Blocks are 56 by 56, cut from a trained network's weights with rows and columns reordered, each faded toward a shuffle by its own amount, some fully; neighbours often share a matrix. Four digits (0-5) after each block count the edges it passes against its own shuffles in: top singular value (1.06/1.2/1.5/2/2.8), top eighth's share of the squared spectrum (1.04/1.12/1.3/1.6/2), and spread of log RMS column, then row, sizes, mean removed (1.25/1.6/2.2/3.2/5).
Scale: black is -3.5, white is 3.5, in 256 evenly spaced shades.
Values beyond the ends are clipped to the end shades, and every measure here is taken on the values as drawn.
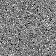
0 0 0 0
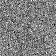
1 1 0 0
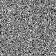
2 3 0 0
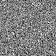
0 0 0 0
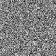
2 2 0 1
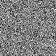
1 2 0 0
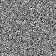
1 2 0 0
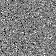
0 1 0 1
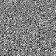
3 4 1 2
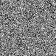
0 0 0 0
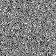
0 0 0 0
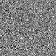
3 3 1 2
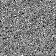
0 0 0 0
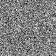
0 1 0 0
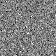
1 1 0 0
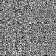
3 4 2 1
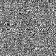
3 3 0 2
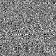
3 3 0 2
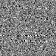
3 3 0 2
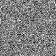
2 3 0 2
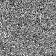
1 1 0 0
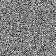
2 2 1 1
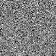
2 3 1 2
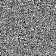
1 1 0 0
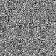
2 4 1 2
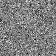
0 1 0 0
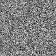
2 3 0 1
